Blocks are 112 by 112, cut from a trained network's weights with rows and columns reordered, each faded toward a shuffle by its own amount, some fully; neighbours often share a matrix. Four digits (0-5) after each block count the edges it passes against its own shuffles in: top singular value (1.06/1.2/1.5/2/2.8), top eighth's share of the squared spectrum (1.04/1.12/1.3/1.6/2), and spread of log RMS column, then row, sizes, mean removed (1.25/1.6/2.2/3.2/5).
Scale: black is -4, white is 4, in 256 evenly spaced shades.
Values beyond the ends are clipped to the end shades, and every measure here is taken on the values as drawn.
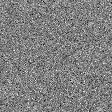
1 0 0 0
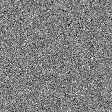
0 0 0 0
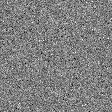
0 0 0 0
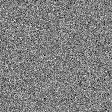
0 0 0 0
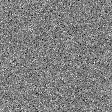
0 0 0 0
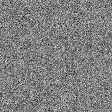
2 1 0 0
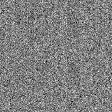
3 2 0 1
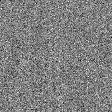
2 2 0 1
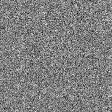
2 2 0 1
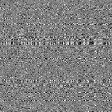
5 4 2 4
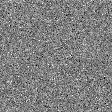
0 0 0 0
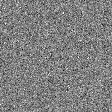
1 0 0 0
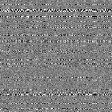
5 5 1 4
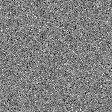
1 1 0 0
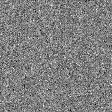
2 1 0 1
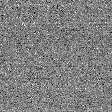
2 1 0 0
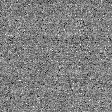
2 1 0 0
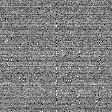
4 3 2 1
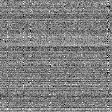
5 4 3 2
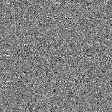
4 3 0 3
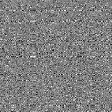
4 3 0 3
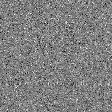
2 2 0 1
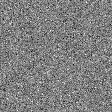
1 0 0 0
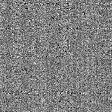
3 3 0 2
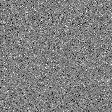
2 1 0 0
